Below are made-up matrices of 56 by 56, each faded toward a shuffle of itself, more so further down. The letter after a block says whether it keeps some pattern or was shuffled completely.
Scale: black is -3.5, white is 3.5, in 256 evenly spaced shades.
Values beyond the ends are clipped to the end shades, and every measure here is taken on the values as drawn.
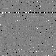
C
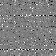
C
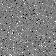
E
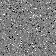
E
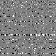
C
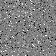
E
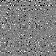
C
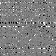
C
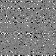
C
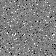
E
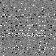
C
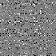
C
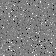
E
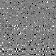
C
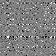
C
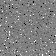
E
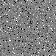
E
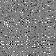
C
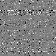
C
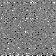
C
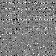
C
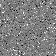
E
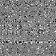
C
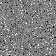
E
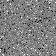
E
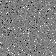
E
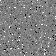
E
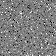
E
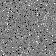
E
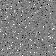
E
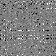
C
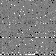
C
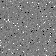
E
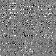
C
